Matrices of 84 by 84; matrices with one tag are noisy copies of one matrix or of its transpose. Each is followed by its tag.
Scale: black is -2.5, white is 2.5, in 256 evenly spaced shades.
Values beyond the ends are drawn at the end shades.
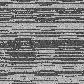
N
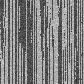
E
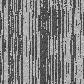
N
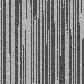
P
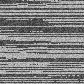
E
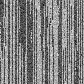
E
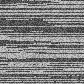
E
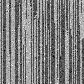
P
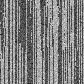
E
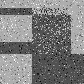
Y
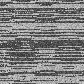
N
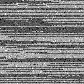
E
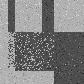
Y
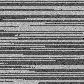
P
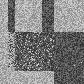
Y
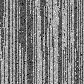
E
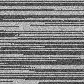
P
